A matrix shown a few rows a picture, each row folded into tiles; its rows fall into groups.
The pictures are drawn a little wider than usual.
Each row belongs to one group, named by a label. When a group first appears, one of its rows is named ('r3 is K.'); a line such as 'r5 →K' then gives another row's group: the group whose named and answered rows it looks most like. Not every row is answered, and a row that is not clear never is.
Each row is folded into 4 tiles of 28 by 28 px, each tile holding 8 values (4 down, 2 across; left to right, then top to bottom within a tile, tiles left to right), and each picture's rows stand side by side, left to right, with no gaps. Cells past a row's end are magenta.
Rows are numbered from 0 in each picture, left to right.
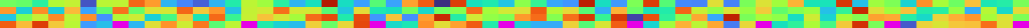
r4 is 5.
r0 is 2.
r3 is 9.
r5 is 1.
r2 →5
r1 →1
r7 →9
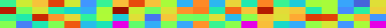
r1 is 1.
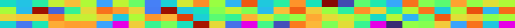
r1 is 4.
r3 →9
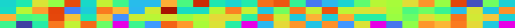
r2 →1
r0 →5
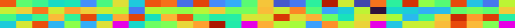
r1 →9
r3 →9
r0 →1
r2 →4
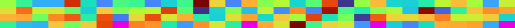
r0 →5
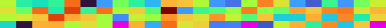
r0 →5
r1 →2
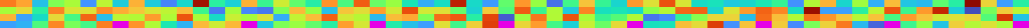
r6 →2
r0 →1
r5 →1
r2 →9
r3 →5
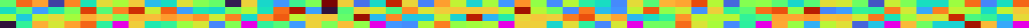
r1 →2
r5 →2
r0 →9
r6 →2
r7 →4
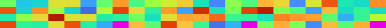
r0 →2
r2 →4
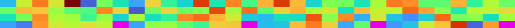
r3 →1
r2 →1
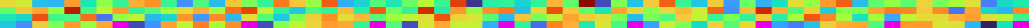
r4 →5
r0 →1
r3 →5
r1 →1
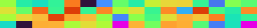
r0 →5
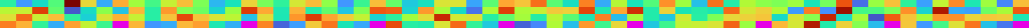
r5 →9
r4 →1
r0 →4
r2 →2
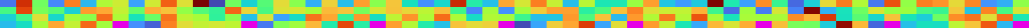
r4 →1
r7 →9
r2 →9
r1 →5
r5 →4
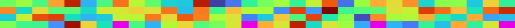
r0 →4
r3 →1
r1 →5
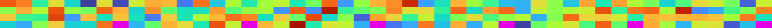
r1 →9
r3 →1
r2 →4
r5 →2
